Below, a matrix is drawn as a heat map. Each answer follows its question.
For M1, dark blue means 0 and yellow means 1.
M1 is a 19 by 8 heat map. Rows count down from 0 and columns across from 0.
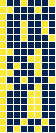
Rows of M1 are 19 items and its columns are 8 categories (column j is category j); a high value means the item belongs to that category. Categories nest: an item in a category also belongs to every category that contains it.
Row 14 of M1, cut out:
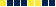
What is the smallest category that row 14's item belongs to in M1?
4
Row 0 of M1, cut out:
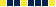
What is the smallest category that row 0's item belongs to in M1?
7
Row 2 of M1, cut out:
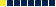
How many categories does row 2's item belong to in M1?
1
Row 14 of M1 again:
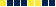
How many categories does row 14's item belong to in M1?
3
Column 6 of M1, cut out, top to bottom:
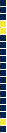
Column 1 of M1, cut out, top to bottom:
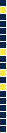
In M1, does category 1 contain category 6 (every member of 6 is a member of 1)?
no
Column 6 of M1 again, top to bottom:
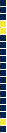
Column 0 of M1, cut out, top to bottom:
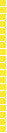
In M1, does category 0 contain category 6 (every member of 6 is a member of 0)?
yes
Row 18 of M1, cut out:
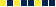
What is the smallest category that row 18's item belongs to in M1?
2
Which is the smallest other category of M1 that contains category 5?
0
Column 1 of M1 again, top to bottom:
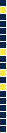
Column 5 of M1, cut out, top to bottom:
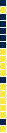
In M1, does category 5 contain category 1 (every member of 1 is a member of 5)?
yes
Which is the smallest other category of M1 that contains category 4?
5
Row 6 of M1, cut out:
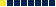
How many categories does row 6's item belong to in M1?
1
